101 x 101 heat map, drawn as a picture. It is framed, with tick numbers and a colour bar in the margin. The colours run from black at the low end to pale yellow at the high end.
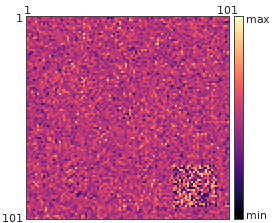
No overall slope runs across the table. Values change most from cell to cell in the bottom right. There are no regular stripes. An odd patch, rougher than its surroundings, sits in the bottom right. Overall the values sit about 50% of the way up the scale. The grain is fine, like static.
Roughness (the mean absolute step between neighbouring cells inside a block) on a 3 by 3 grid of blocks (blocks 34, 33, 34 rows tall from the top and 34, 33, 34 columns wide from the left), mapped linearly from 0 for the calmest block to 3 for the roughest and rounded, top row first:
000 | 000 | 003
